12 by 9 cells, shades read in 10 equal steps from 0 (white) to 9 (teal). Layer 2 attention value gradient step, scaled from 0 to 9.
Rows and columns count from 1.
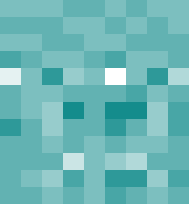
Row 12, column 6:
7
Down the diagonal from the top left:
5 6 6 5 5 6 9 4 6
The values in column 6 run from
0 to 9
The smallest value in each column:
1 5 4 2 5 0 3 4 3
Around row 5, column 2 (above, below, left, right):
6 5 1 8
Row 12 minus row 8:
-2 0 1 0 -1 -1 0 1 -1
